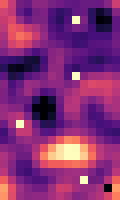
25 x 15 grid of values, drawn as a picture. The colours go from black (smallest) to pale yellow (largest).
Lone odd cells: 5, 4 higher and 1 lower than their neighbours. Ninth with the highest average: bottom middle. Roughest part: bottom right.
